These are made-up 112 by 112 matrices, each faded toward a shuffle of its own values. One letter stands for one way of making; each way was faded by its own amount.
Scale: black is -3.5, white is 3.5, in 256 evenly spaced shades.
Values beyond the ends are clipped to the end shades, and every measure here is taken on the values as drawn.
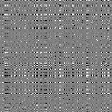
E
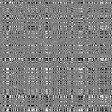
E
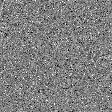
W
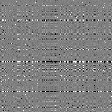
E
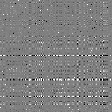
E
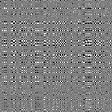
E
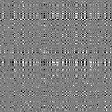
E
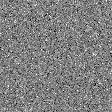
W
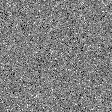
W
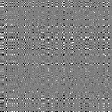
E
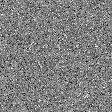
W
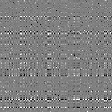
E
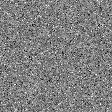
W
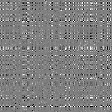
E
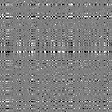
E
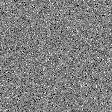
W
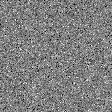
W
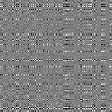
E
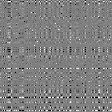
E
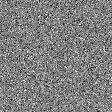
W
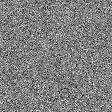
W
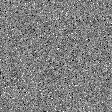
W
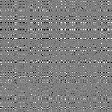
E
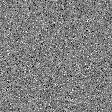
W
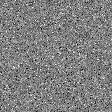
W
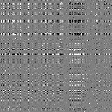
E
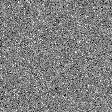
W
